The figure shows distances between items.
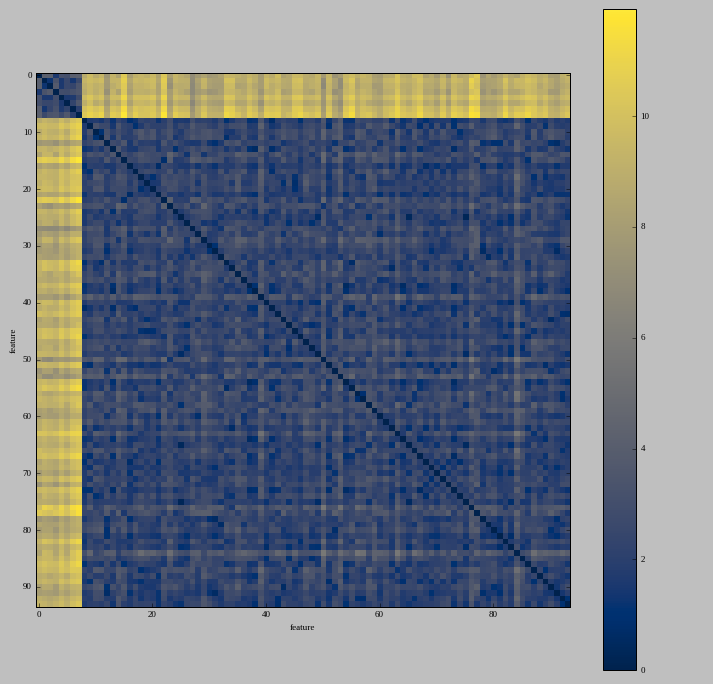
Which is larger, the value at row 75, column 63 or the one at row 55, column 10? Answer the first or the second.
the first
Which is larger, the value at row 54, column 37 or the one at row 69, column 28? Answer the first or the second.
the second
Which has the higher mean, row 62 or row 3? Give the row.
3
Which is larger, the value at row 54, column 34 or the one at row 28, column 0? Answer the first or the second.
the second
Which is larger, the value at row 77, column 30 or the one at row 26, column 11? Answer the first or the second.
the first
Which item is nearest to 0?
3
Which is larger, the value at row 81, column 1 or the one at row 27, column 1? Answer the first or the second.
the first
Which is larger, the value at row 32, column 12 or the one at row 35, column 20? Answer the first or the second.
the second
